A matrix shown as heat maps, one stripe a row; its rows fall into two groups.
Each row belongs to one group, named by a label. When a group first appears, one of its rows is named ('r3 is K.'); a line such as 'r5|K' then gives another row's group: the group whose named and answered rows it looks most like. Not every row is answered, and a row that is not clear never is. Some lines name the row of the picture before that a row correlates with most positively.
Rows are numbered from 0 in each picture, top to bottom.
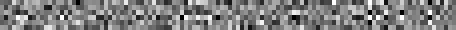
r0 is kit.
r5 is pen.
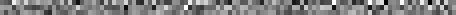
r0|kit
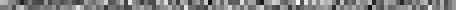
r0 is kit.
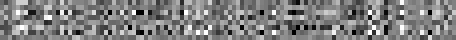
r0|kit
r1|pen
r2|kit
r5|kit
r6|kit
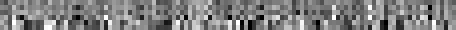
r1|kit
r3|kit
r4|pen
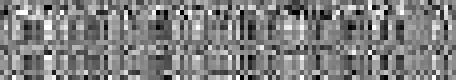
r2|kit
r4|pen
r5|pen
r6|pen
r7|pen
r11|pen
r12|pen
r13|pen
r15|pen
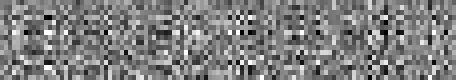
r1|kit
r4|pen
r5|kit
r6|pen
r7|kit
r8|kit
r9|pen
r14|pen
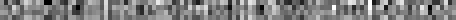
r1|kit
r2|kit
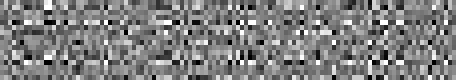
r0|pen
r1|pen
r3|kit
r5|pen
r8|kit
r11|pen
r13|kit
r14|kit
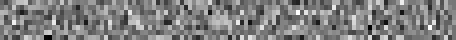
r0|kit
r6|pen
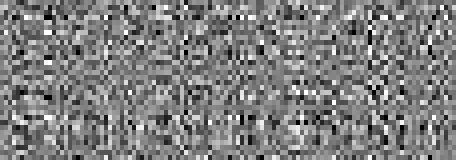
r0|kit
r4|pen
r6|pen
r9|kit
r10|kit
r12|pen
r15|pen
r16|kit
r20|kit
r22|kit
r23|pen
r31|kit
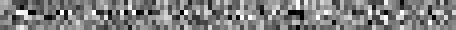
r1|kit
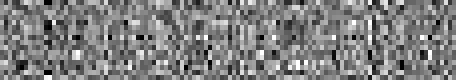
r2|pen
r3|kit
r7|kit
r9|kit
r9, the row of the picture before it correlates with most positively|0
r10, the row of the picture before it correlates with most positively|4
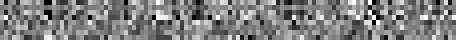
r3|kit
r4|kit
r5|kit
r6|pen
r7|pen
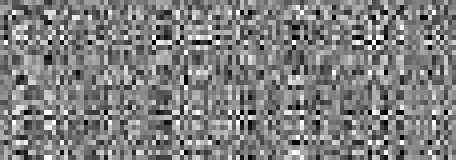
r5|kit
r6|pen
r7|kit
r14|kit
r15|kit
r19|pen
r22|pen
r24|pen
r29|pen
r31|pen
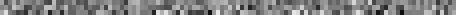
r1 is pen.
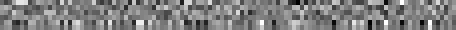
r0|kit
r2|pen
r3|kit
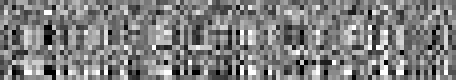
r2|pen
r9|kit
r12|kit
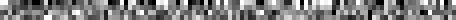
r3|pen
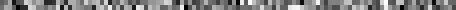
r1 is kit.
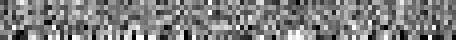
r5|pen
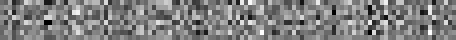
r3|pen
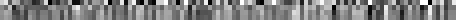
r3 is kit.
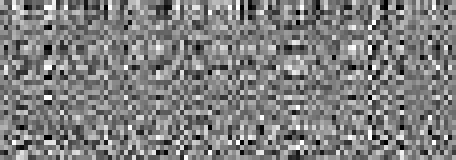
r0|pen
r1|pen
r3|pen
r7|kit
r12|pen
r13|pen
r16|pen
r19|pen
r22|kit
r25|kit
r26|kit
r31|kit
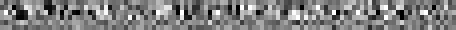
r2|kit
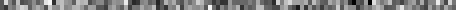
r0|pen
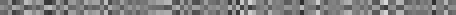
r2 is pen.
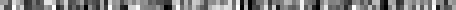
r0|pen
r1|pen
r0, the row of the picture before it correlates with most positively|1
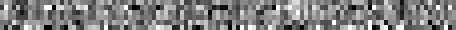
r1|pen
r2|kit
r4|kit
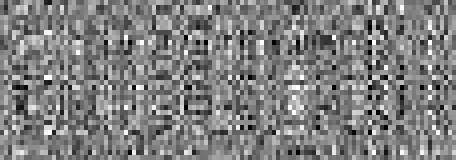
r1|kit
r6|pen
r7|kit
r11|pen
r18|pen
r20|kit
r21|kit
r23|pen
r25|pen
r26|pen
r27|kit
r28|kit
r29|kit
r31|pen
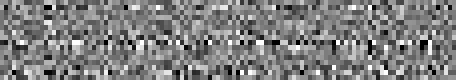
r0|pen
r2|kit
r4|pen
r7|kit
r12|pen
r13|kit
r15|kit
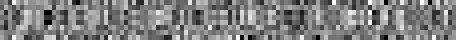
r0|kit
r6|kit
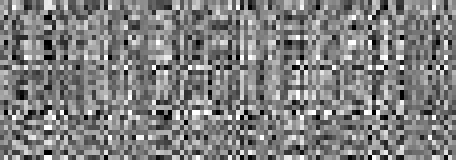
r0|pen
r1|pen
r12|kit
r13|kit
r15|kit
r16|kit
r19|kit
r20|kit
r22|kit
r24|kit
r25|pen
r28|pen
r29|kit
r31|pen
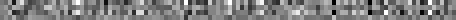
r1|pen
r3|kit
